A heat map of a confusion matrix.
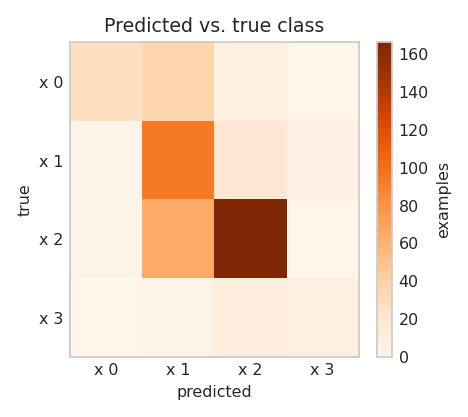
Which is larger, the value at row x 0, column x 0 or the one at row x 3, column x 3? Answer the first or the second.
the first
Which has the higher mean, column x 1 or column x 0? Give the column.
x 1
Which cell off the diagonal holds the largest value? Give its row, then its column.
x 2, x 1
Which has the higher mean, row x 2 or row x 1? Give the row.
x 2
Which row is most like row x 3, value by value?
x 0
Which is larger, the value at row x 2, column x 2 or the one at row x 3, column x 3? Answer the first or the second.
the first
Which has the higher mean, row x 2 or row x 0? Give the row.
x 2
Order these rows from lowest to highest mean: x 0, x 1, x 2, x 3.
x 3, x 0, x 1, x 2
